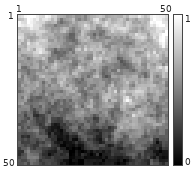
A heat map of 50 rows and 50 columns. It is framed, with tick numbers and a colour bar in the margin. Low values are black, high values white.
Stripes: none. Slope: up to the top. Grain: blotchy. Average level on the scale: 50%.
